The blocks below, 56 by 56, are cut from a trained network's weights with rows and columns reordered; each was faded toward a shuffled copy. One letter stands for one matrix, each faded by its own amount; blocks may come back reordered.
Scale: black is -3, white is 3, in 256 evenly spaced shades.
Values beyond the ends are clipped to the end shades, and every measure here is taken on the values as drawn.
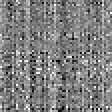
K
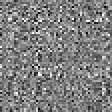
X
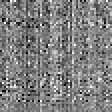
K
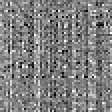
K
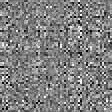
X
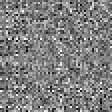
X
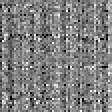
K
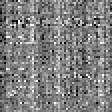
K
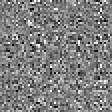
X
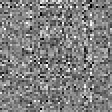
X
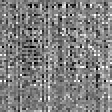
K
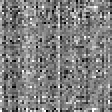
K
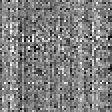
K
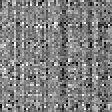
K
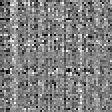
K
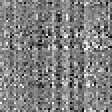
K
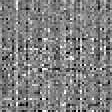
K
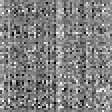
K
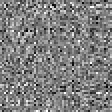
X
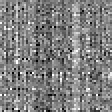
K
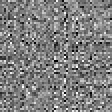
X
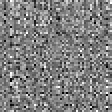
X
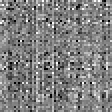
K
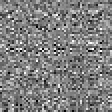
X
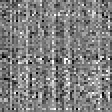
K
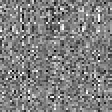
X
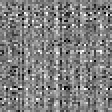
K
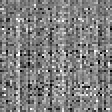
K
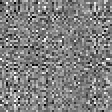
X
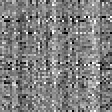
K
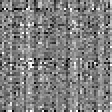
K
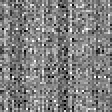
K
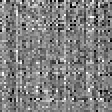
K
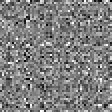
X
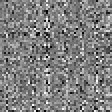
X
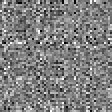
X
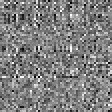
X
